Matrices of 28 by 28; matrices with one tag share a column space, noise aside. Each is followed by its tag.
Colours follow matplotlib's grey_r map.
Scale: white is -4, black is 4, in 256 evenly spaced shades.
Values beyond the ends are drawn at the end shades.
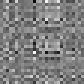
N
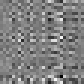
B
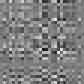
N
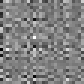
N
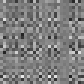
N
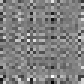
B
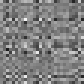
N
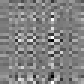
B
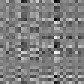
N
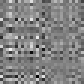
N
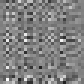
B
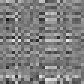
B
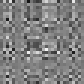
N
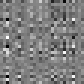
N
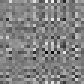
N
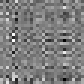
B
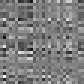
N
